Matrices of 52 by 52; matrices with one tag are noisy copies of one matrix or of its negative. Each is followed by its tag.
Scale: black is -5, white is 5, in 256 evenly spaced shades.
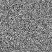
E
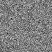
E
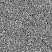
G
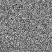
E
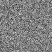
E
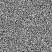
G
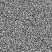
G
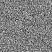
G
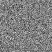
E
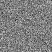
G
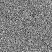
G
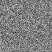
E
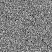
G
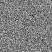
G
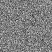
G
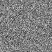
E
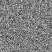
E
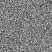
G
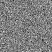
G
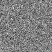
E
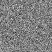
E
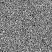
G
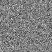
E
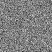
G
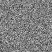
E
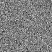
G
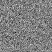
E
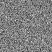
G
